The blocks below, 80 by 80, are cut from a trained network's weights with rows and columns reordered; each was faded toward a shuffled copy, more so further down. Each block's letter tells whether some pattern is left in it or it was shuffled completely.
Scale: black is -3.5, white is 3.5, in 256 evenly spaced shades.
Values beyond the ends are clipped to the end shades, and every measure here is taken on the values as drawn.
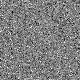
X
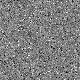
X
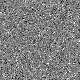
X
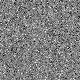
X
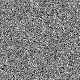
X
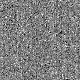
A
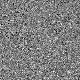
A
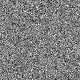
A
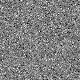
X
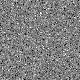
X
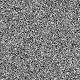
X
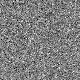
A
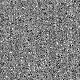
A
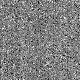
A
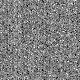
A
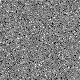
X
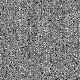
A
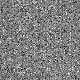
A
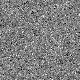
X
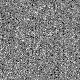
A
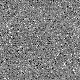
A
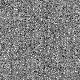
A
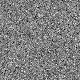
X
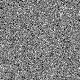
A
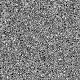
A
